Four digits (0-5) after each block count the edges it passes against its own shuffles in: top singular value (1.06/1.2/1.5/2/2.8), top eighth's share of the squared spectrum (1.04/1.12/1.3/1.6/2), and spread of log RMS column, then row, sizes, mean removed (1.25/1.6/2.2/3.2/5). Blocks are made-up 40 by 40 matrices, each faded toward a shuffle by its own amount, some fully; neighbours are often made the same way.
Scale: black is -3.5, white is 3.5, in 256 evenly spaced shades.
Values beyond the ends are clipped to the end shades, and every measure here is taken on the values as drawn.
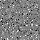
2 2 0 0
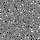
0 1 0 0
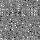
2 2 0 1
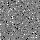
0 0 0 0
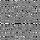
4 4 1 2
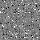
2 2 0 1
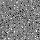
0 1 0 0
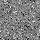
0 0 0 0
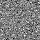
0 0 0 1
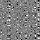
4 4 2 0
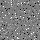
0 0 0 1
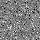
1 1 0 0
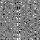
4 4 2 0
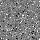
1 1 0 0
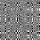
4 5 3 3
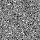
0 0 0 0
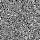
1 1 0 0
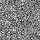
2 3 1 0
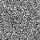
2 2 0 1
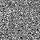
2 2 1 1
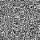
3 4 2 2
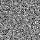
1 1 0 0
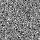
0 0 0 0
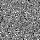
0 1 0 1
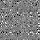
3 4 2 2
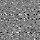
3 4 1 2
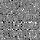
3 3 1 2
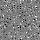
2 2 0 0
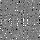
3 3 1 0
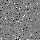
2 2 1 0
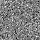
0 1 0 0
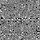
3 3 1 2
